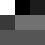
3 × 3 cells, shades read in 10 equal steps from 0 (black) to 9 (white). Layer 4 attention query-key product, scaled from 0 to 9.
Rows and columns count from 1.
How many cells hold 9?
1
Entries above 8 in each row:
1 0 0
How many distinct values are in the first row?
3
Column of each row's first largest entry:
1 2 1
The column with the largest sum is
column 1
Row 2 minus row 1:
-7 4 3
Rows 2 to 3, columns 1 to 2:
2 4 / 3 3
